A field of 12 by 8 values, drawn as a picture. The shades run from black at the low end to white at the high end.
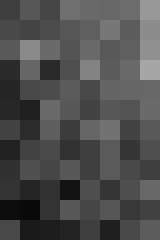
The bottom left is the ninth with the lowest average. The halves do not mirror each other. Overall the values sit about 30% of the way up the scale. The ninth with the highest average is the top right. There is an overall slope up to the top right.
